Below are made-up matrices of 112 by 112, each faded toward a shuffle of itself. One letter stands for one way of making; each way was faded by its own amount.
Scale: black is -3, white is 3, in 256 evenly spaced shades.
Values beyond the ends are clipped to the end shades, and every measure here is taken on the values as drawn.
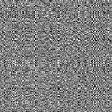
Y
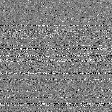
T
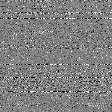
T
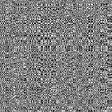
Y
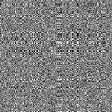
Y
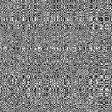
Y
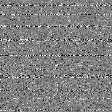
T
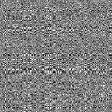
Y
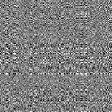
Y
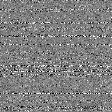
T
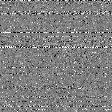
T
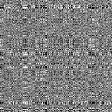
Y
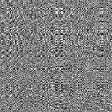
Y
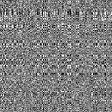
Y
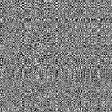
Y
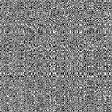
Y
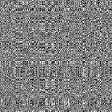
Y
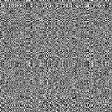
Y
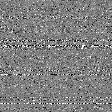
T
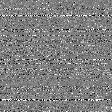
T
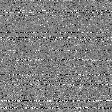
T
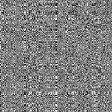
Y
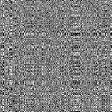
Y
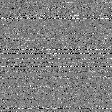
T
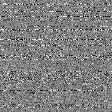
T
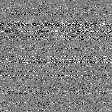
T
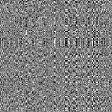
Y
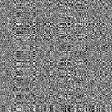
Y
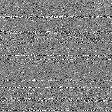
T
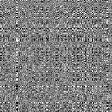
Y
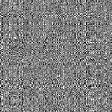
Y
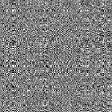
Y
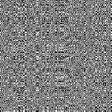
Y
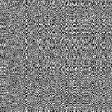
Y
